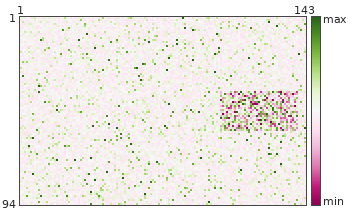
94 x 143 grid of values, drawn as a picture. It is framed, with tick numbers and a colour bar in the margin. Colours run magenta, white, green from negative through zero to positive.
In the middle right lies a patch that is rougher than the rest. The values are skewed, with a long tail toward high values. The middle right is the roughest part. There is no overall slope. The halves do not mirror each other. No single row or column stands out from its neighbours.
